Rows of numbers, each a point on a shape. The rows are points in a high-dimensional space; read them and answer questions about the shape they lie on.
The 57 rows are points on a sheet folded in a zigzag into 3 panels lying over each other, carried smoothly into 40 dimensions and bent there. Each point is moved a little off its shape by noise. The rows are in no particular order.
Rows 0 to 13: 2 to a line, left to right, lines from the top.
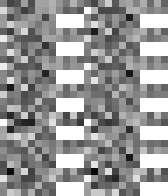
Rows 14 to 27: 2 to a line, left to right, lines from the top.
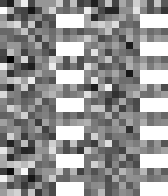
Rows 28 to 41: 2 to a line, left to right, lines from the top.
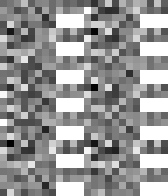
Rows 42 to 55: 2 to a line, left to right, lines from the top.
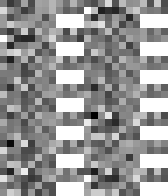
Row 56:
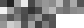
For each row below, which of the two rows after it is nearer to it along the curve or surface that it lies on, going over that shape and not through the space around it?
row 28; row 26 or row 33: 33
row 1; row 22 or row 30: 22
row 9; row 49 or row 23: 23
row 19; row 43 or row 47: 43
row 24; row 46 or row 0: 0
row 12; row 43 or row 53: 53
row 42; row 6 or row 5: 6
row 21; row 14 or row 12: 14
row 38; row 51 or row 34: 51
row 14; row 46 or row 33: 33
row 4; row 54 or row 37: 54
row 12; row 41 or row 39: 39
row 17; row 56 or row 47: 56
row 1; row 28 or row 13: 28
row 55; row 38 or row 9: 9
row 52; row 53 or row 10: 10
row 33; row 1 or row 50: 1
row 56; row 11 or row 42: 11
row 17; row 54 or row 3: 54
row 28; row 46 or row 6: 6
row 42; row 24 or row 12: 24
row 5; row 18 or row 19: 19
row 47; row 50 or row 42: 50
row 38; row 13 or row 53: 13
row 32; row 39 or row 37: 37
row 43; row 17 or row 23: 17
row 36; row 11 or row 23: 11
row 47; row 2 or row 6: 6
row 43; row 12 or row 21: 21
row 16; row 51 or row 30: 51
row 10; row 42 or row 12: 12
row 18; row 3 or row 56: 3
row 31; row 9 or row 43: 9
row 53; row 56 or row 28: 28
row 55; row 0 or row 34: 0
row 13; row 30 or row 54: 30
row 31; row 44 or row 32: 44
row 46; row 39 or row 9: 39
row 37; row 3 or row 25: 3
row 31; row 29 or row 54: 29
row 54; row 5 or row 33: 5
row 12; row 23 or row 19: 23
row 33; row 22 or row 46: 22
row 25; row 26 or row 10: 26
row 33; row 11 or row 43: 11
